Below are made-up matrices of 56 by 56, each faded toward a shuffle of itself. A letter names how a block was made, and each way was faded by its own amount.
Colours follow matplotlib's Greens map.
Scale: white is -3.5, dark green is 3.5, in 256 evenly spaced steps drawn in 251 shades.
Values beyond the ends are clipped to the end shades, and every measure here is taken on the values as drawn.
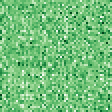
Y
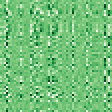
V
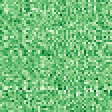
Y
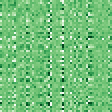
V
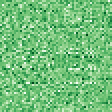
Y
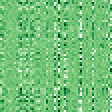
V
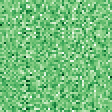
Y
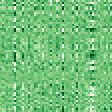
V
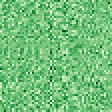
Y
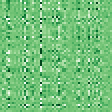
V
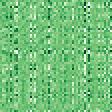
V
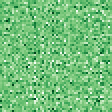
Y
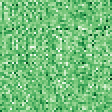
Y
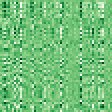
V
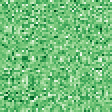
Y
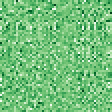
Y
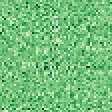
Y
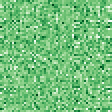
Y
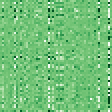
V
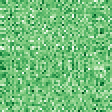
Y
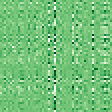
V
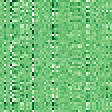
V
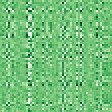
V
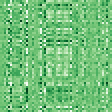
V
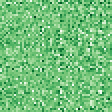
Y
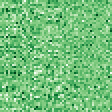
Y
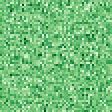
Y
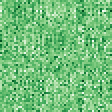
Y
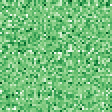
Y
